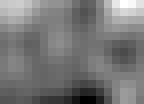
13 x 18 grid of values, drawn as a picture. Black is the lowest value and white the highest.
No regular stripes run through it. The ninth with the highest average is the top right. There is an overall slope up to the top. The ninth with the lowest average is the bottom middle. A few values lie far out on both sides of the bulk.
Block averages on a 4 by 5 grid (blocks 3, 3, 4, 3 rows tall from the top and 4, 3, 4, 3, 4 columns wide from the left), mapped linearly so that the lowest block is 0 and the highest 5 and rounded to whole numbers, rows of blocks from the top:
43225 | 22222 | 22222 | 11003
